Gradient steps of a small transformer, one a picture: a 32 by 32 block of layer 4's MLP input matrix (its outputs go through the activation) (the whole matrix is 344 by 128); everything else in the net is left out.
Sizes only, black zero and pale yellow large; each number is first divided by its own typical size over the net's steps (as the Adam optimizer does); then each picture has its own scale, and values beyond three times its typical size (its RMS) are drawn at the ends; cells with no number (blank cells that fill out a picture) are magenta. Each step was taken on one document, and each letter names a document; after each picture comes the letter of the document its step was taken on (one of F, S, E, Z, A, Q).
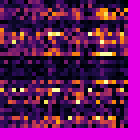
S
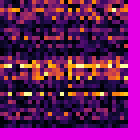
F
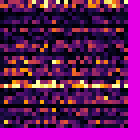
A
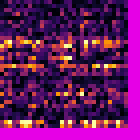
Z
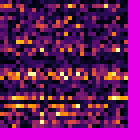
Z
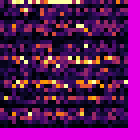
A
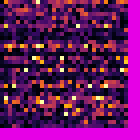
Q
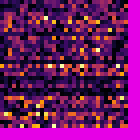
Z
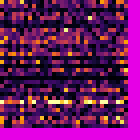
S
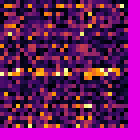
Z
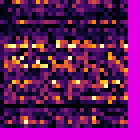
A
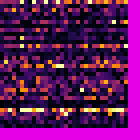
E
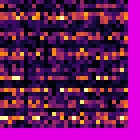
S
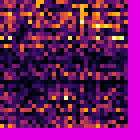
Z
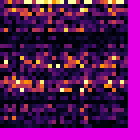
E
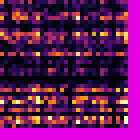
S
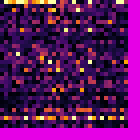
Q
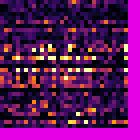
Q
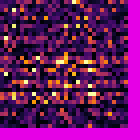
Q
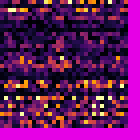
Q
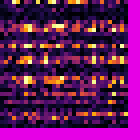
A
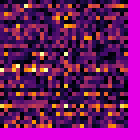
Z
